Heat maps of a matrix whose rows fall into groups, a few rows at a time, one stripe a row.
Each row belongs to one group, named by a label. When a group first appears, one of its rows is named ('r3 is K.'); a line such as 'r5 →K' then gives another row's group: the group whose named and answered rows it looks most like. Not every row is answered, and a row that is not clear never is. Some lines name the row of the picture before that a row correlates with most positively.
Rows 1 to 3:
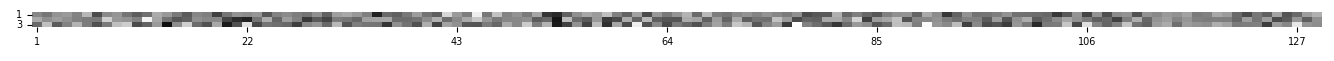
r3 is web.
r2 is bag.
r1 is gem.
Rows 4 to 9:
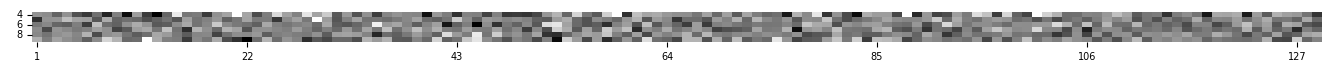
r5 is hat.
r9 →bag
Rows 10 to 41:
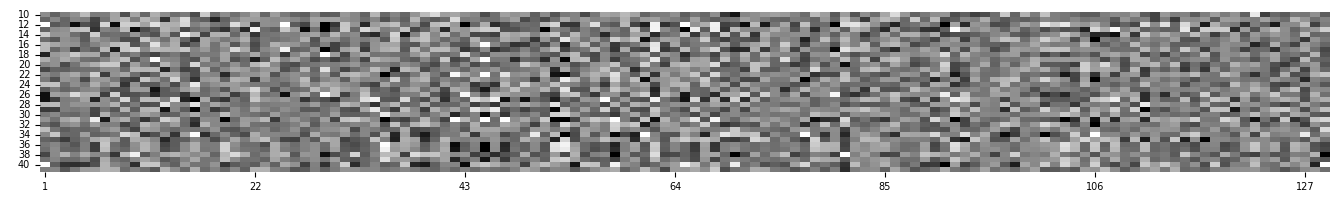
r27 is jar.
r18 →hat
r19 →bag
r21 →jar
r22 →gem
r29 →jar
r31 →gem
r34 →web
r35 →jar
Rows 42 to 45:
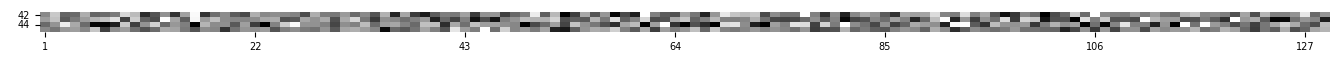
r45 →gem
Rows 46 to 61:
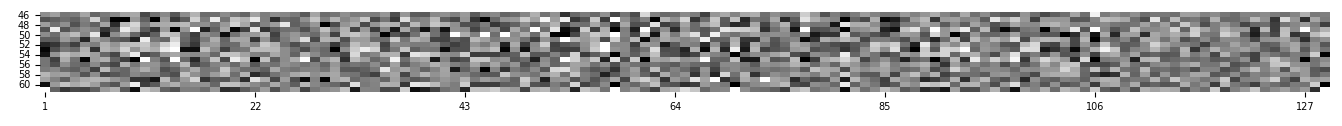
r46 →web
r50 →gem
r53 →jar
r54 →hat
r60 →hat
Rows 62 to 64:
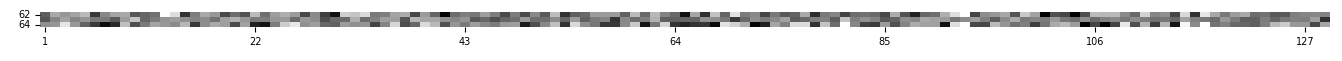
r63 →hat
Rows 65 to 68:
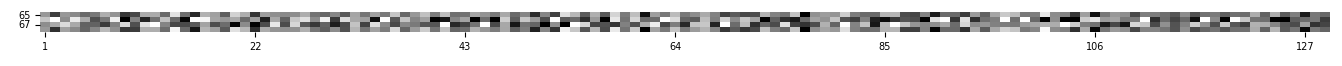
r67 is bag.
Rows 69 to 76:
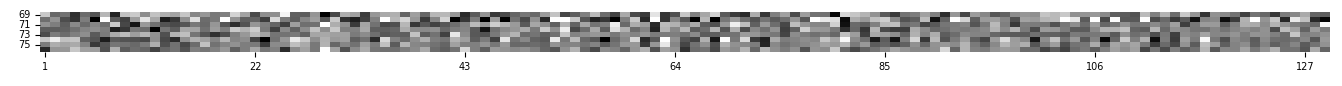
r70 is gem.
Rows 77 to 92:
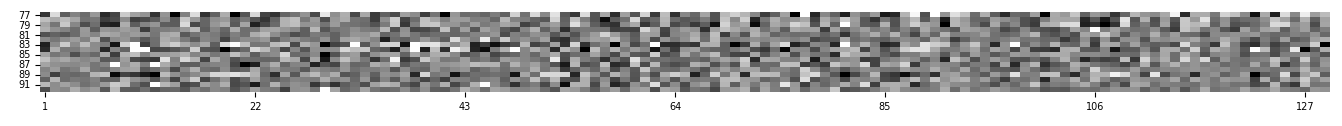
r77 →web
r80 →web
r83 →hat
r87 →bag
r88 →web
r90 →web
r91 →bag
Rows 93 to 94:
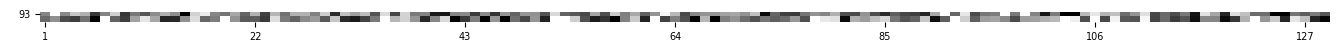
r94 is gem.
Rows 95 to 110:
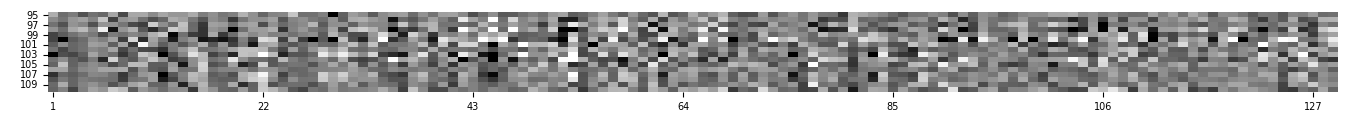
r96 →gem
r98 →gem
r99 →jar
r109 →web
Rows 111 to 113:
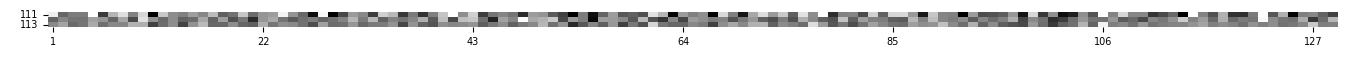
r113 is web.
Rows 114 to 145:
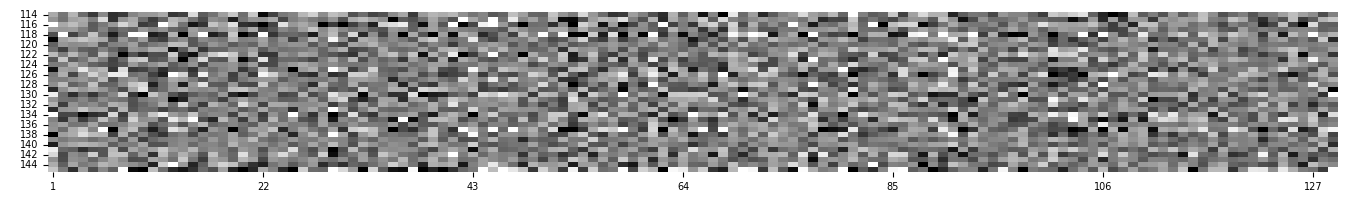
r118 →web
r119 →hat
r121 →jar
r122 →bag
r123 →web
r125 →hat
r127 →gem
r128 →web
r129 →hat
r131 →jar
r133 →hat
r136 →web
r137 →gem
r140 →hat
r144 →bag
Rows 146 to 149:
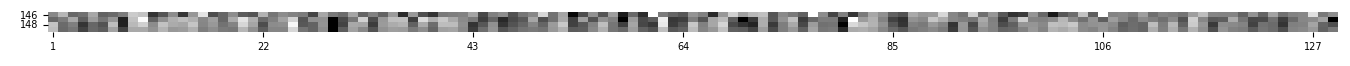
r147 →hat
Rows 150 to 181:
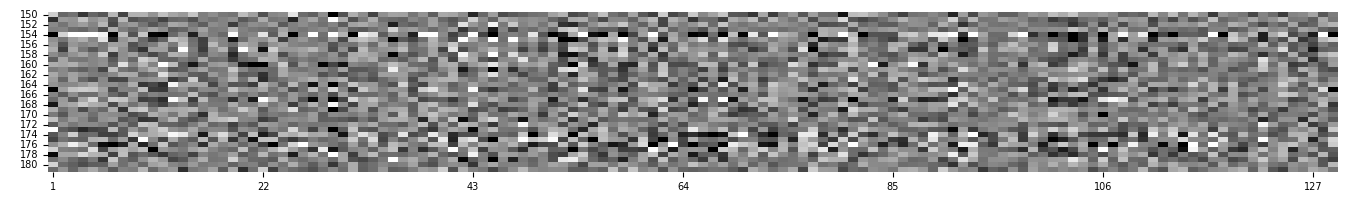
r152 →gem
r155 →gem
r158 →gem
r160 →bag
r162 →bag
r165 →hat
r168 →hat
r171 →bag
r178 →hat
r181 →web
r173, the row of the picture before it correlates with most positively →149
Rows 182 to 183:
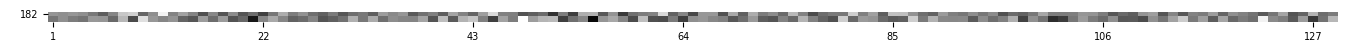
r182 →bag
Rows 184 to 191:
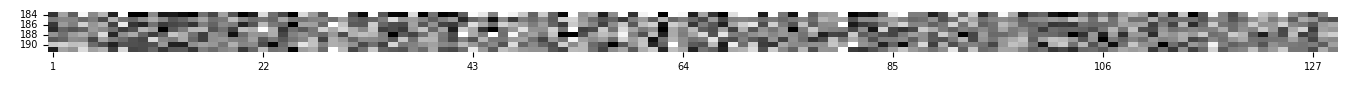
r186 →hat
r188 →gem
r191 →hat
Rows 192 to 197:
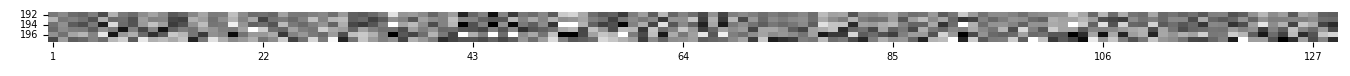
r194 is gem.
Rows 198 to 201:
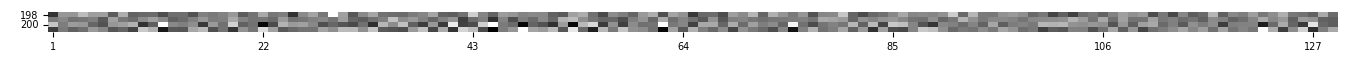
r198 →hat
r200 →bag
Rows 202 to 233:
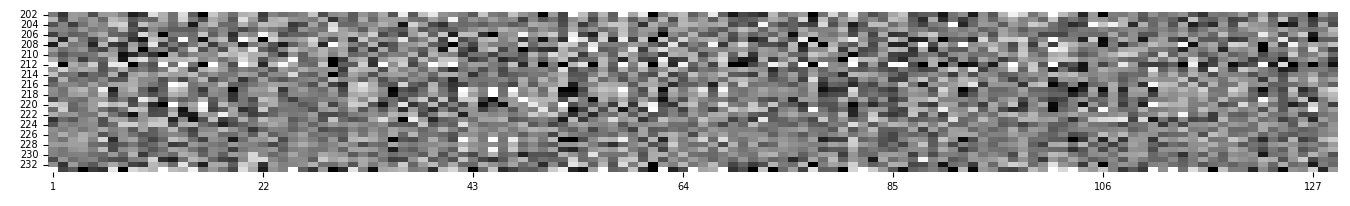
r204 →jar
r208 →web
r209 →bag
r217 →gem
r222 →bag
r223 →jar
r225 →bag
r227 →gem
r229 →gem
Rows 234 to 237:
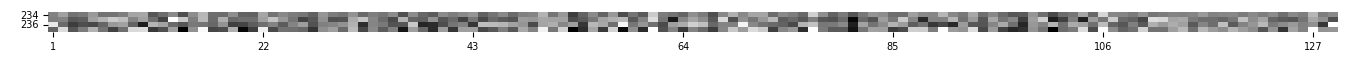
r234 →web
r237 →web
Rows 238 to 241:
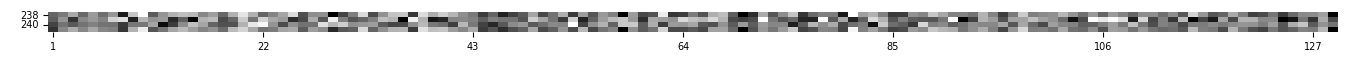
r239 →jar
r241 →hat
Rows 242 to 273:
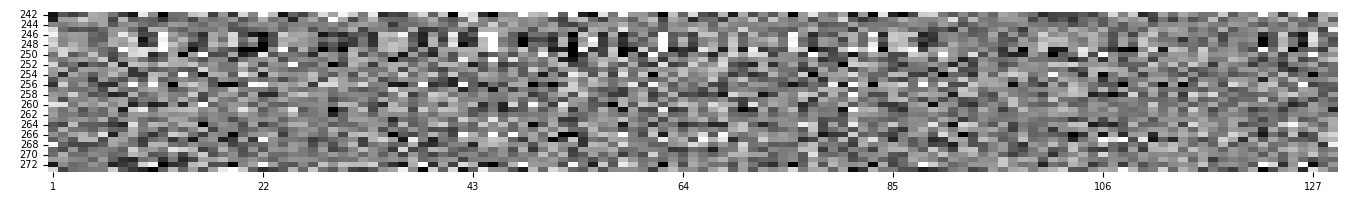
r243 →hat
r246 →bag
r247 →bag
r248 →bag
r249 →bag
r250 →web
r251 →gem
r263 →gem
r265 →web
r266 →gem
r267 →jar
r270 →web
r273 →bag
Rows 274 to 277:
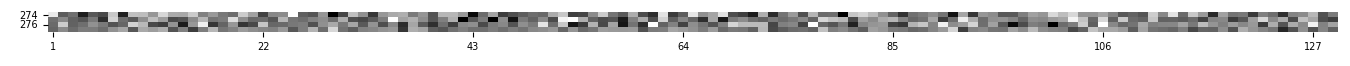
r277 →jar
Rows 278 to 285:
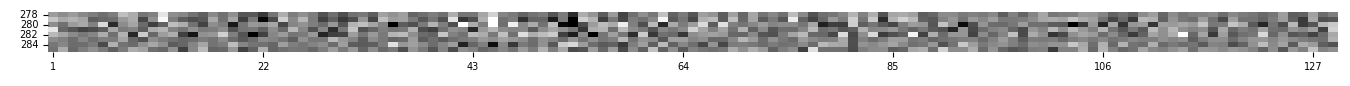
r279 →bag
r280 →gem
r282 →bag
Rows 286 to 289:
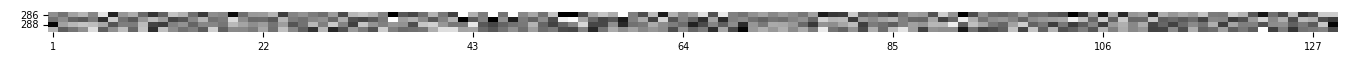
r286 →gem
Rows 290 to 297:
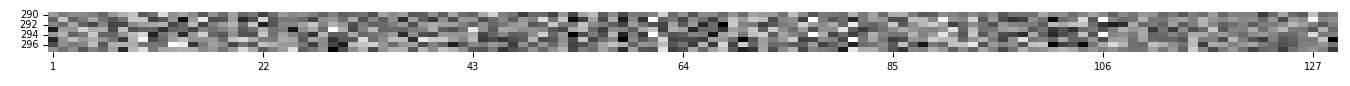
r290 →bag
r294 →web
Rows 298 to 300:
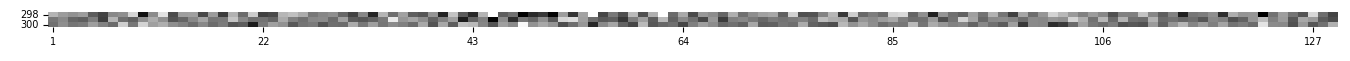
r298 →bag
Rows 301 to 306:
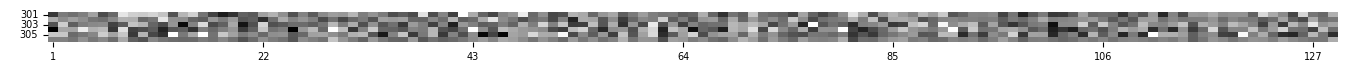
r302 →bag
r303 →web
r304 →hat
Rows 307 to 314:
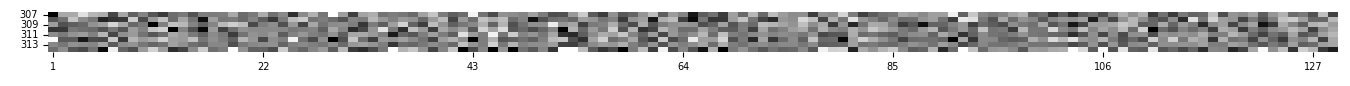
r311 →gem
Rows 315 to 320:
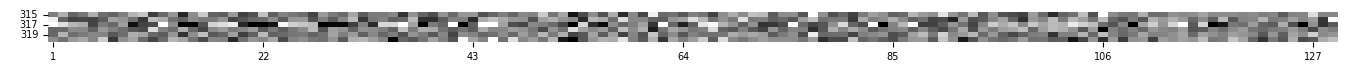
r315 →web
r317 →bag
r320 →gem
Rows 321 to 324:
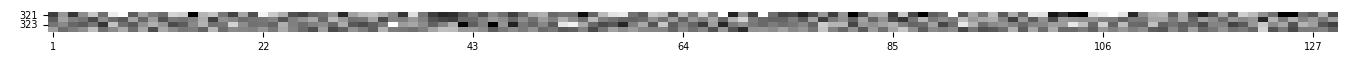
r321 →jar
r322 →web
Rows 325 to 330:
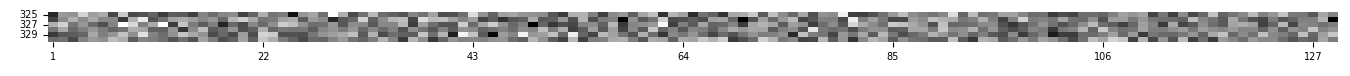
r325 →hat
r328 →web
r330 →jar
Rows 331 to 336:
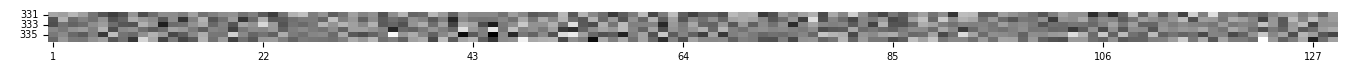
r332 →web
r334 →gem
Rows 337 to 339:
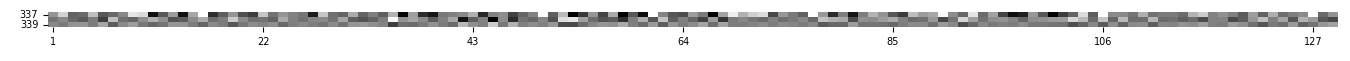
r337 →web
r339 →gem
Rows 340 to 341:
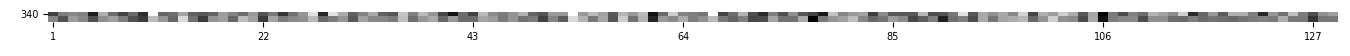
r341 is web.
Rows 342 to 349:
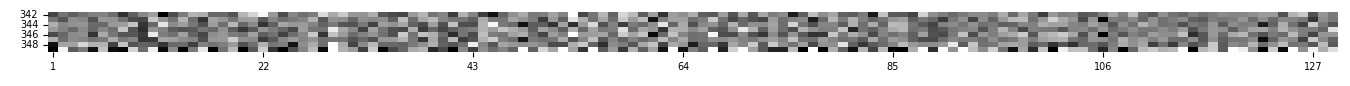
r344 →bag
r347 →bag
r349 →web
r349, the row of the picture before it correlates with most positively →340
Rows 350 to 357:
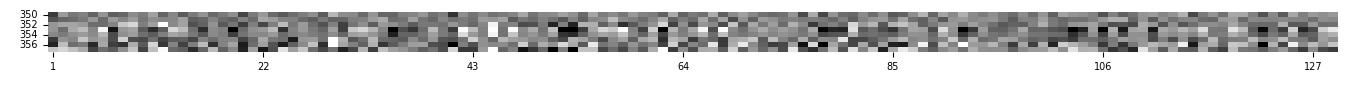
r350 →web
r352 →bag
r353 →gem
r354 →gem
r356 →web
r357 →bag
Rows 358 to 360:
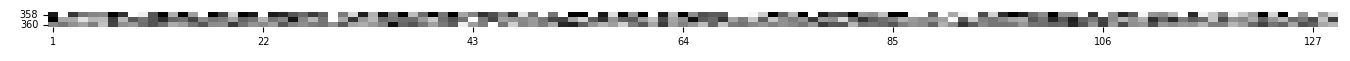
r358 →web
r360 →gem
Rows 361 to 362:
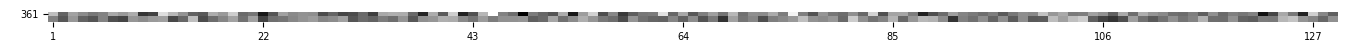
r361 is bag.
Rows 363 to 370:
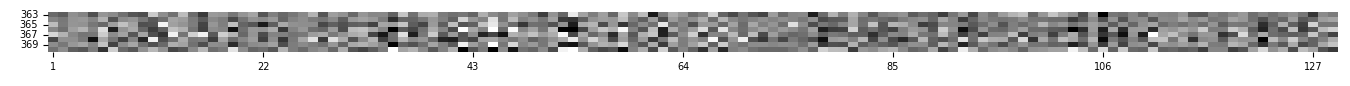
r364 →gem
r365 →bag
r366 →gem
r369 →gem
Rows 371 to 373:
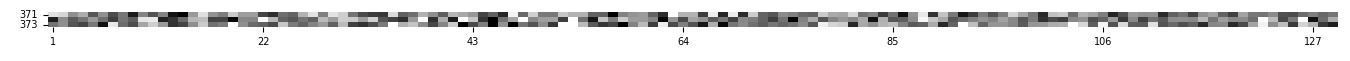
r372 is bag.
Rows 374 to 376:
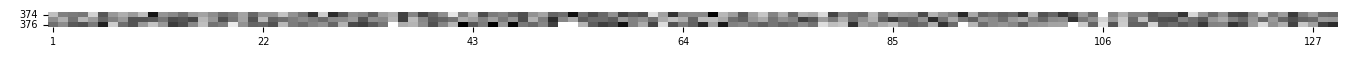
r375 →jar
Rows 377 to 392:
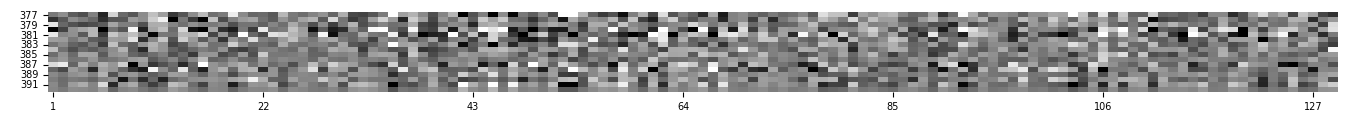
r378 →jar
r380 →jar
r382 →bag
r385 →jar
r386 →web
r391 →gem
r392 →gem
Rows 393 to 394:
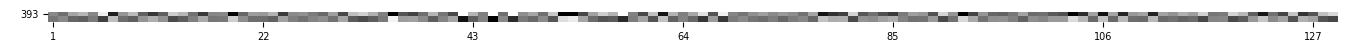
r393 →gem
